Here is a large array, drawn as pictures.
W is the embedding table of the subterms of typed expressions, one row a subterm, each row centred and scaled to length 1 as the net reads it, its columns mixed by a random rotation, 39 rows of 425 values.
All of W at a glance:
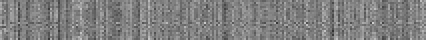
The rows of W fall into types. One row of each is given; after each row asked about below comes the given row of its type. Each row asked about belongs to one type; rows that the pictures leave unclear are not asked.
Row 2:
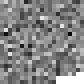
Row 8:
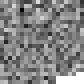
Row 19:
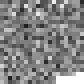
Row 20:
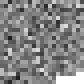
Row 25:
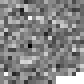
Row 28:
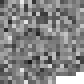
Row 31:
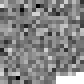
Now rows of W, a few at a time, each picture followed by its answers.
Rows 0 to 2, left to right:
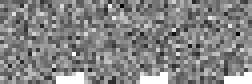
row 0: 19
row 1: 25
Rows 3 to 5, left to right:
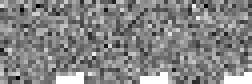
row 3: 31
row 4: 8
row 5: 25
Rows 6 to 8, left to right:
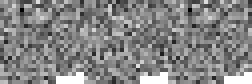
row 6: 8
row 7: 25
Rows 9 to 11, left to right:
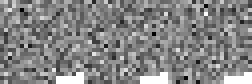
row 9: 8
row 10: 2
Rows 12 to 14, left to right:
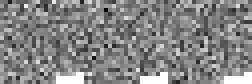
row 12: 19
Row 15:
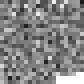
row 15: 19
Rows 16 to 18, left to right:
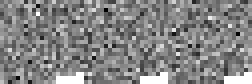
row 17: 8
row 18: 2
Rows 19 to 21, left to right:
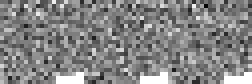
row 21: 25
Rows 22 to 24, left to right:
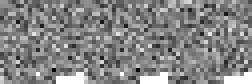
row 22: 2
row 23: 2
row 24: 31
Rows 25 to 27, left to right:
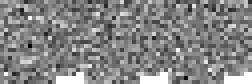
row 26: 19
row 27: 20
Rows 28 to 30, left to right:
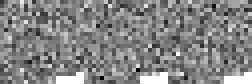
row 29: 31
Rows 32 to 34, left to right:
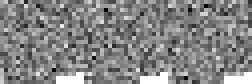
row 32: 2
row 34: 31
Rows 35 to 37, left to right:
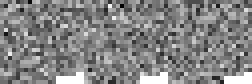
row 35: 20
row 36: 25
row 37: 8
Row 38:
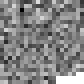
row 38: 8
